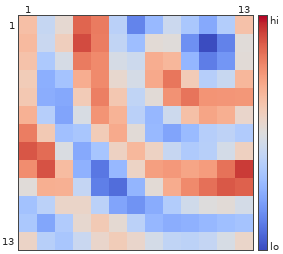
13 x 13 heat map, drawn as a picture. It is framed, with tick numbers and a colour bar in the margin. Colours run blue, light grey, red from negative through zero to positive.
Rings spread out from the top right. There is no overall slope. The middle right is the ninth with the highest average. The halves do not mirror each other. No single row or column stands out from its neighbours. The top right is the ninth with the lowest average.
